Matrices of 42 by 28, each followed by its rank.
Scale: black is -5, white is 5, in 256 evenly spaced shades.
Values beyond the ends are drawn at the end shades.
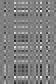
one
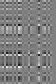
one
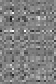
three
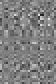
three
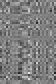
three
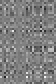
three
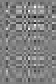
two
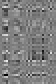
three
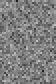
full rank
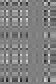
one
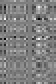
two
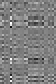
two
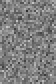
full rank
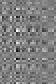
two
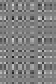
one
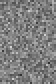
full rank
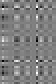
one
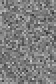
full rank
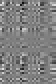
two
